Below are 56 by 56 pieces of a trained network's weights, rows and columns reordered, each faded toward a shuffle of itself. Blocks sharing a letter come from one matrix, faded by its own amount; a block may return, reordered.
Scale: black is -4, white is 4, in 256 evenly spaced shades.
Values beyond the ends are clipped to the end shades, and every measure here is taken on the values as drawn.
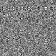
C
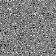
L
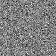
L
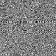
C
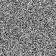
L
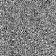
C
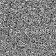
L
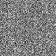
C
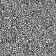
C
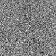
C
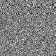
C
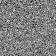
L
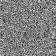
C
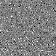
L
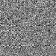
C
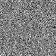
L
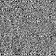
C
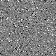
L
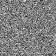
L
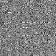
C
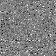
L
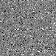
L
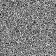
L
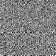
C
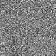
C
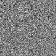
C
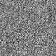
C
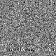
C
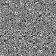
L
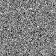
L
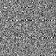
C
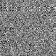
C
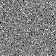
L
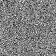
L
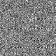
C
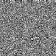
C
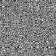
C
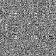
C
